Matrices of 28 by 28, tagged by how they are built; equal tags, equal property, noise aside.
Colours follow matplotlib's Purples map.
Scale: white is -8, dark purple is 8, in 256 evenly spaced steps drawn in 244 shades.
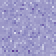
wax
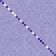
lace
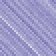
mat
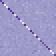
lace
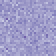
wax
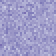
wax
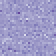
wax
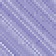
mat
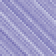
mat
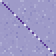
lace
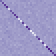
lace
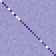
lace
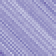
mat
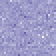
wax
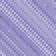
mat
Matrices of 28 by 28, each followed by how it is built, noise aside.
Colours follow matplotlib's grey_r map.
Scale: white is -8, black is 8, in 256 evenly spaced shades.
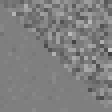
upper triangular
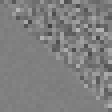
upper triangular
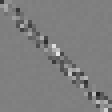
banded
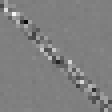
banded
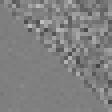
upper triangular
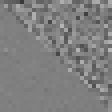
upper triangular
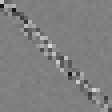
banded
